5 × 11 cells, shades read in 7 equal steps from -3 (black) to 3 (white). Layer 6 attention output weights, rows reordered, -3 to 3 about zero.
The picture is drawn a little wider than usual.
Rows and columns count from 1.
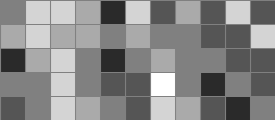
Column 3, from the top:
2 1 2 2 2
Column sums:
-2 5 9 3 -5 1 5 2 -5 -2 -1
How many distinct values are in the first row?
5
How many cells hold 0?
16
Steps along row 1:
up same down down up down up down up down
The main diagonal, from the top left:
0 2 2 0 0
